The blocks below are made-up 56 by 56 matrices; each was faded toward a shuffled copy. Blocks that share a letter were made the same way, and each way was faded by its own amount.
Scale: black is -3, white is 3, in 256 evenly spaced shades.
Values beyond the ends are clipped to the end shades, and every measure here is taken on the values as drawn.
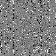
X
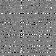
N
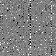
X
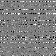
N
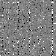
X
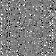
X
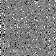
X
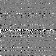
N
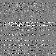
N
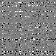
N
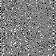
X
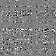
N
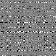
N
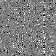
X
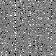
X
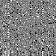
X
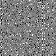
X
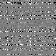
N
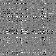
N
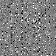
X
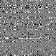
N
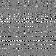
N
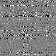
N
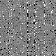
X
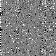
X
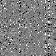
X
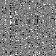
X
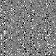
X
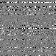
N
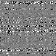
N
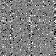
X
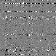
N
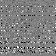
N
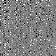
X
